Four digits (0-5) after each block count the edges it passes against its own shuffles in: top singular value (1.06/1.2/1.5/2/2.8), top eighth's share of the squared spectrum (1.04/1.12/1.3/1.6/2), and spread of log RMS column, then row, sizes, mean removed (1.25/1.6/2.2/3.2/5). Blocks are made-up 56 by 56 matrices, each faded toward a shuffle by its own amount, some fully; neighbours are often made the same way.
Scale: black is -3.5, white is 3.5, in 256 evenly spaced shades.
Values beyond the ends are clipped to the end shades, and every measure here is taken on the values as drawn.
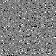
3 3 1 2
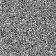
2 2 0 0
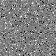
2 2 0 1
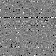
4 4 0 2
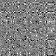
4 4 2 2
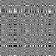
5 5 3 4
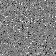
0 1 0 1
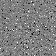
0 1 0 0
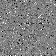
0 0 0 0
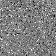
1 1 0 1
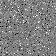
0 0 0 0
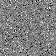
0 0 0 0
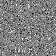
0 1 0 0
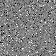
0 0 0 0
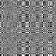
5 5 4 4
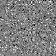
3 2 1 1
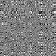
4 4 3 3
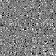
3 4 2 2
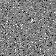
2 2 0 0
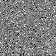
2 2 1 0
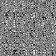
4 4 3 2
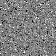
2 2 0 0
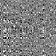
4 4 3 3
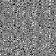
3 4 2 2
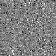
3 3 1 2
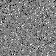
0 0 0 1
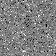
1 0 0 0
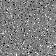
0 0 0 0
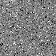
2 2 0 0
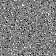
0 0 0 0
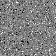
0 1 0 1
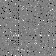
3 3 1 1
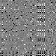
4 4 3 2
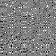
4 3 1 2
